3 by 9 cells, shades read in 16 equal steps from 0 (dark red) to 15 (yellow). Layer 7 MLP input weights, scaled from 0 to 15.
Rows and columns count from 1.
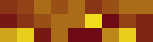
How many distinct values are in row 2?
8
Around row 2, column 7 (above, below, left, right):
5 9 15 4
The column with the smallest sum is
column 9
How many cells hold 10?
0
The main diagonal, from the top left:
3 3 1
